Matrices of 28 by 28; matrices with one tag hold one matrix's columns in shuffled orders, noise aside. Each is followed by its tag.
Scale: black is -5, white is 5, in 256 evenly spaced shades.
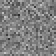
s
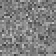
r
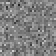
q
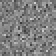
q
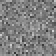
r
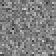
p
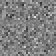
s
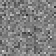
s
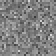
r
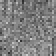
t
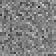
s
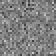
p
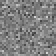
s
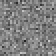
p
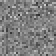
s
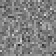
r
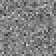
s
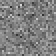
s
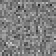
q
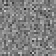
p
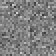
s
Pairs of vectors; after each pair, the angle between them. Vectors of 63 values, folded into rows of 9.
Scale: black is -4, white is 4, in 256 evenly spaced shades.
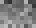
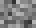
orthogonal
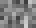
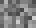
partly opposed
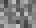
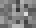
partly aligned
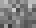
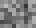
partly aligned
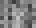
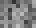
nearly parallel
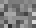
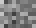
partly opposed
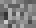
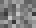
partly aligned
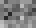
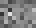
partly opposed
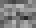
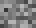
partly aligned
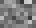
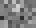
orthogonal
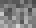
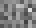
partly opposed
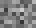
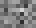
nearly parallel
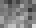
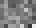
partly aligned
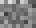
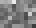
partly aligned
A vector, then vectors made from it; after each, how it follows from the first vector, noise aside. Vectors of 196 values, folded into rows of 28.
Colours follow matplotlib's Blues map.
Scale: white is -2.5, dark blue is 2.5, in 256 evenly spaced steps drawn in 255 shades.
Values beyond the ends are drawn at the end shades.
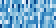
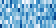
sign-scrambled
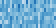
shrunk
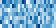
sign-scrambled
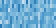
shrunk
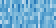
shrunk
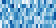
sign-scrambled
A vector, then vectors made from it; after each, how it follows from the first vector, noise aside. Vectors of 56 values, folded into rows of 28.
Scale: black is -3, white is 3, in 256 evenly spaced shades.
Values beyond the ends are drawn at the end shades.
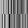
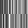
negated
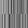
shrunk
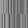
shrunk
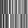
negated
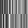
negated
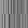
shrunk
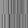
shrunk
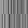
shrunk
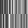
negated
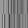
shrunk
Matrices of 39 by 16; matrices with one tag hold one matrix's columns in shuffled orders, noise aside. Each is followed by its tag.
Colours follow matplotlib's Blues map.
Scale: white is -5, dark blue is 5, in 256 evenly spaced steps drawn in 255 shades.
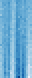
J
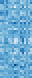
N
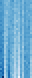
J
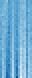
J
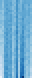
J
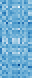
N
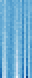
J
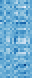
N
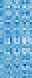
N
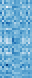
N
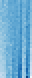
J
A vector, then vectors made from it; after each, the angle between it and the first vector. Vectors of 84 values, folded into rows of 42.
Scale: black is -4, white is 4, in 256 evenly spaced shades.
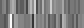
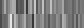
nearly parallel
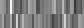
partly aligned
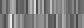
nearly parallel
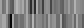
nearly opposite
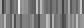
partly opposed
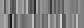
nearly opposite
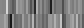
nearly opposite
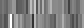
nearly parallel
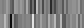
nearly opposite
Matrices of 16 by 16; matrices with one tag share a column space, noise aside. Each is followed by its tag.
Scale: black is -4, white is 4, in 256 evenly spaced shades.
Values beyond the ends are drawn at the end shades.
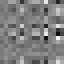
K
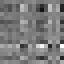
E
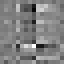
E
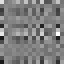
K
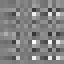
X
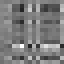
E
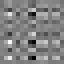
X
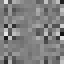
K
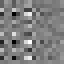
X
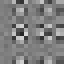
K
